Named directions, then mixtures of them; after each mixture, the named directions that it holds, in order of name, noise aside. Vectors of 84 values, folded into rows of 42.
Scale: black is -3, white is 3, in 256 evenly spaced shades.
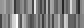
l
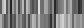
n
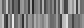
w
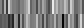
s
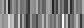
s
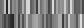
n, s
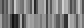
l, s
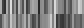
n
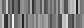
w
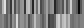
l, n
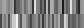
l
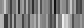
n, w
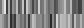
n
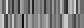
w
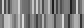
s, w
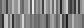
w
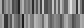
s, w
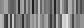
n, w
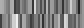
l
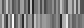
w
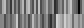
l, n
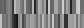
l
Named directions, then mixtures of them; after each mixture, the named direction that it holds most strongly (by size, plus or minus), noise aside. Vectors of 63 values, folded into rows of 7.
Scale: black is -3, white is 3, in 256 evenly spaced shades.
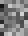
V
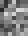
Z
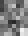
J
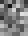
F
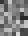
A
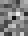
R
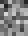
F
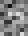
R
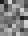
A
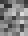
F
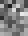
F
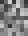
F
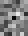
R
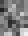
J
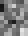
J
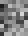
V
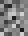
R
